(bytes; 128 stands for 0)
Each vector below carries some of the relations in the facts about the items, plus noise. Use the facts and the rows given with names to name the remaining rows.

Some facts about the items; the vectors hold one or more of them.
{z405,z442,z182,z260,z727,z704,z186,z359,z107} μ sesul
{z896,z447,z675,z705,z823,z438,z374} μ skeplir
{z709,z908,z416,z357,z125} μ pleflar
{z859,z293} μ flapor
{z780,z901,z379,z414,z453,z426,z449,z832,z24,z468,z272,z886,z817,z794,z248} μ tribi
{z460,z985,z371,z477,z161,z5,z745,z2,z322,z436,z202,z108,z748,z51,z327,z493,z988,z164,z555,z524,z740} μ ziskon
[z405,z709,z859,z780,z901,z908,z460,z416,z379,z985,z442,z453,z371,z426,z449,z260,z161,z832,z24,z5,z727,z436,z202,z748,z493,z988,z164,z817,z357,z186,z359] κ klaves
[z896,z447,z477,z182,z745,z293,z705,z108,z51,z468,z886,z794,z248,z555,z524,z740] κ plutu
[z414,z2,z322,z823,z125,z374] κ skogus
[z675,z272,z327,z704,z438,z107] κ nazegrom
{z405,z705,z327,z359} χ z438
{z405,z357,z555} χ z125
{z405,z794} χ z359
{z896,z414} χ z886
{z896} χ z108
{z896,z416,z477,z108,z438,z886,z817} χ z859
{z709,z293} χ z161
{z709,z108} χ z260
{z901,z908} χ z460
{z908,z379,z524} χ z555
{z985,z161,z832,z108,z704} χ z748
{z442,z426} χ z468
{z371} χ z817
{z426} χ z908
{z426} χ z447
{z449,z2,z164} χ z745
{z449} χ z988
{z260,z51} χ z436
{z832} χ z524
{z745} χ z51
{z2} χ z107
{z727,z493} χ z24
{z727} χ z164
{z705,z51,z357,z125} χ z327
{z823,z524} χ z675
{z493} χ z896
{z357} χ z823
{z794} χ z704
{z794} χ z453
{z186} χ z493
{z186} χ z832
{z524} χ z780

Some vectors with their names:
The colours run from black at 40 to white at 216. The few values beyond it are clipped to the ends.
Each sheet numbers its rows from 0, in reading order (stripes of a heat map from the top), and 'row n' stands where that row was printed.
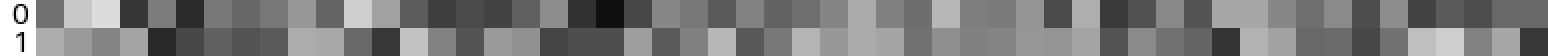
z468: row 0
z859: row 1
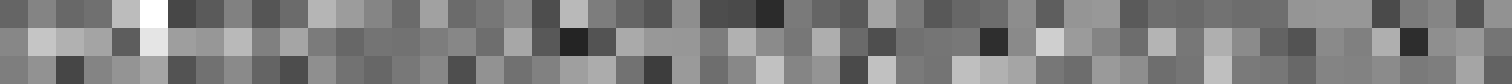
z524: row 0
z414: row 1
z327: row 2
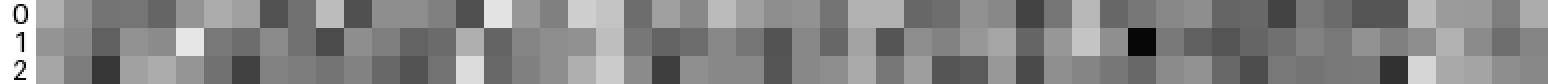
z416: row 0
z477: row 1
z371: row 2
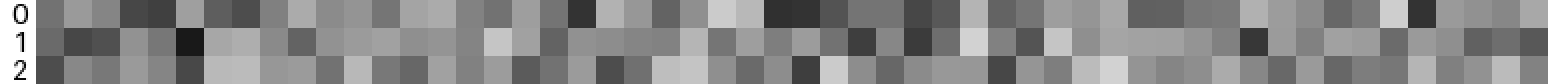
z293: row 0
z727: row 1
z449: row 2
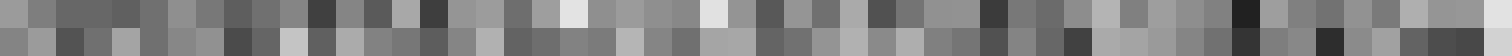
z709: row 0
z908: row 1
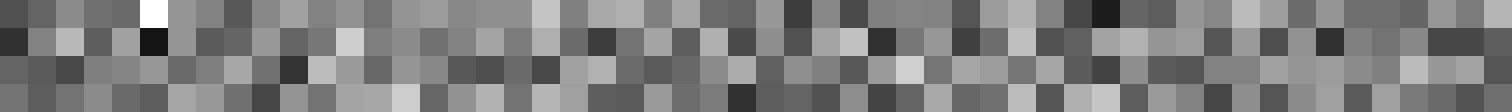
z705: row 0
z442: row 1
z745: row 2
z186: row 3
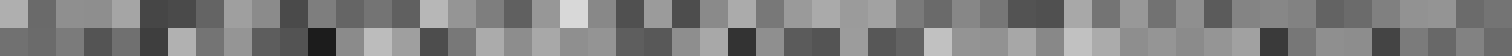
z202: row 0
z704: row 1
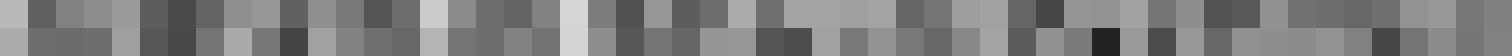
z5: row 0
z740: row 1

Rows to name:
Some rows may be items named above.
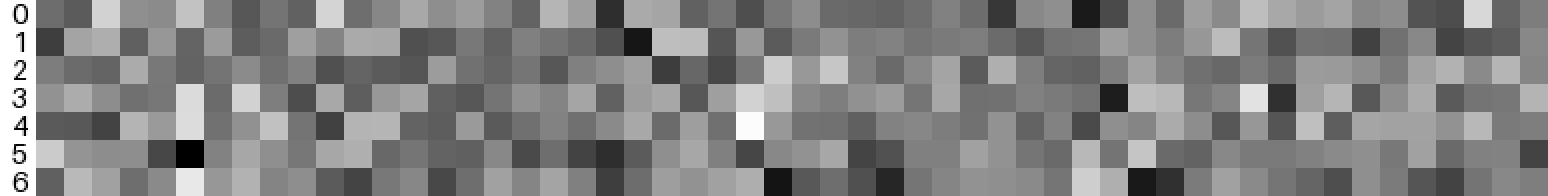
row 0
z823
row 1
z426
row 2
z436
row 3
z125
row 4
z2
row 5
z24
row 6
z794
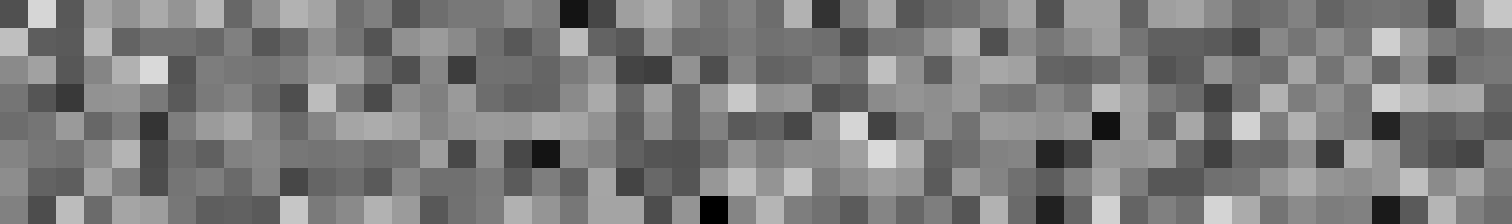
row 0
z379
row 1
z493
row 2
z555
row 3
z164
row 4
z182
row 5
z460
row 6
z436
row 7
z675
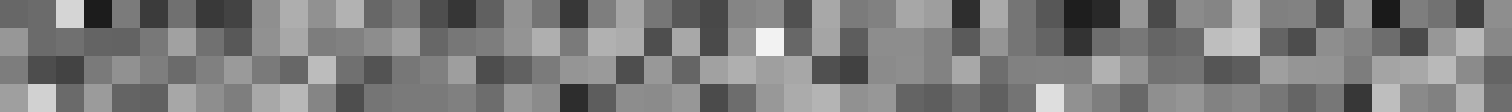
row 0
z447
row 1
z438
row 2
z164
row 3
z817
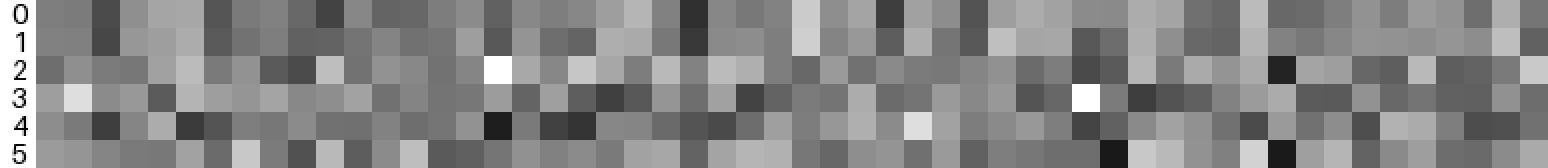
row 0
z327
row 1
z327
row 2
z357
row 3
z886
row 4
z460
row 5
z125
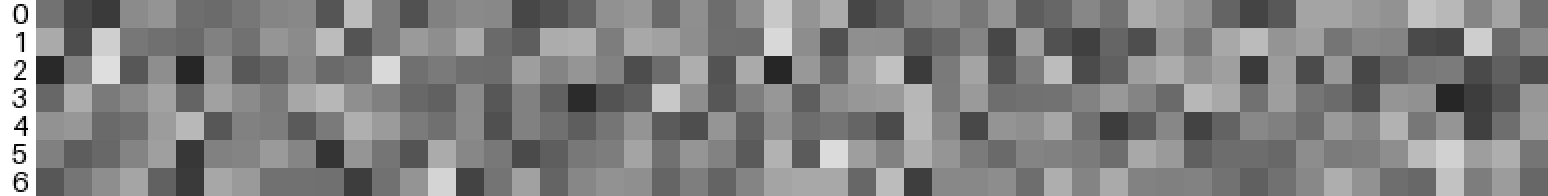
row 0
z164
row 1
z374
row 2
z442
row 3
z901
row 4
z555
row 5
z988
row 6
z260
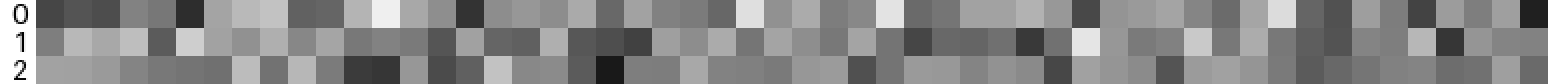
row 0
z107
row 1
z414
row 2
z453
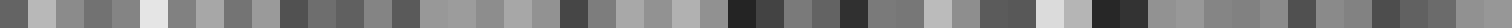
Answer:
z794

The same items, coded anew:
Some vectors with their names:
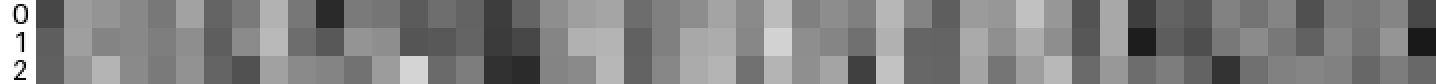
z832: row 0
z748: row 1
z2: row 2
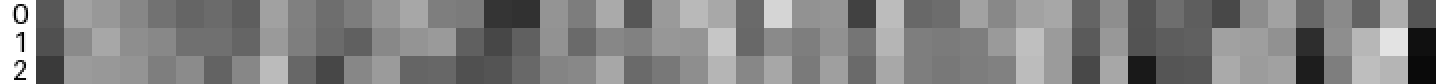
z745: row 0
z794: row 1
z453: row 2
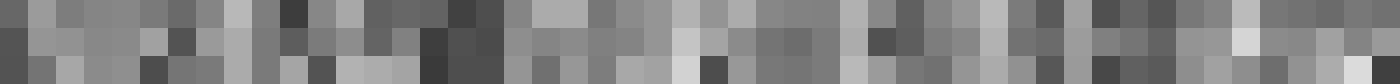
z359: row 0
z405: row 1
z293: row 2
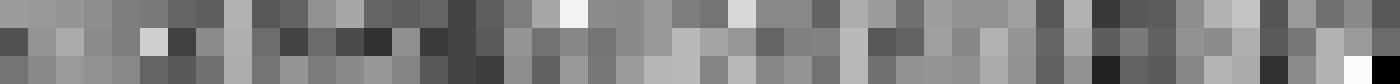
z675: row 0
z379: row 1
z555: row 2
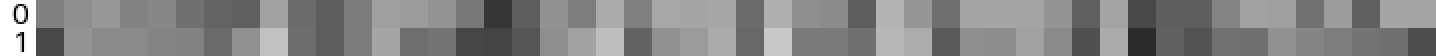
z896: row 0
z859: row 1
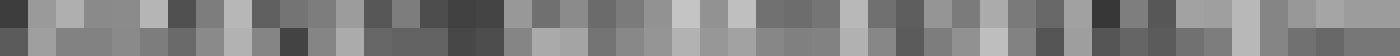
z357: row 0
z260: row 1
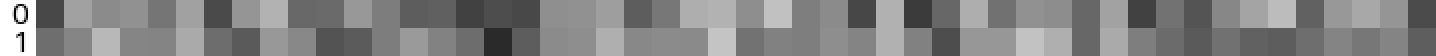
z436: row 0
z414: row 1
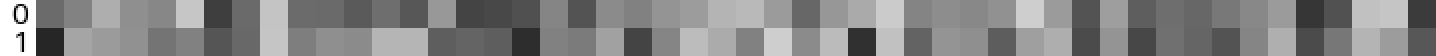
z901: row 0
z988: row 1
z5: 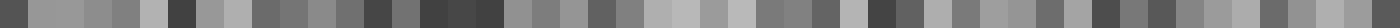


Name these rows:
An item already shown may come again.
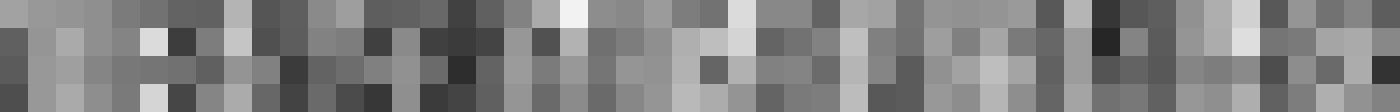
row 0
z675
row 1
z908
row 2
z886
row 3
z379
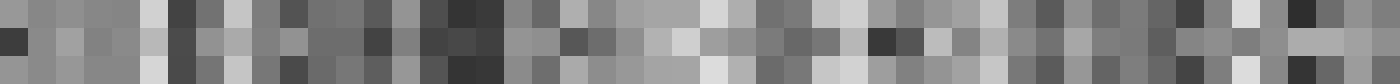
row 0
z442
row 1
z371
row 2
z442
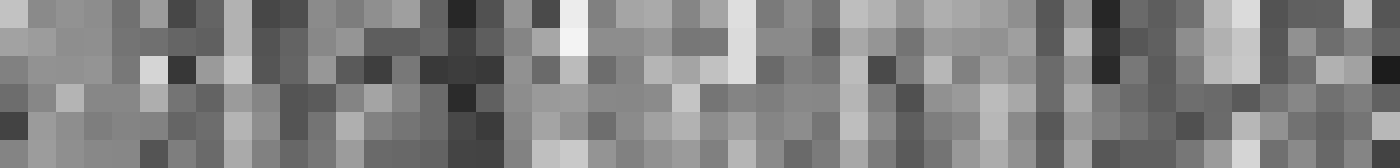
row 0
z447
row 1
z675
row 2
z460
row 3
z414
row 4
z727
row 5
z704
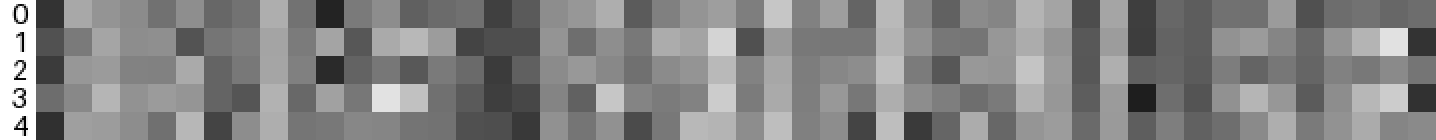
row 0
z24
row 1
z293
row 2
z817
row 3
z125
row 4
z164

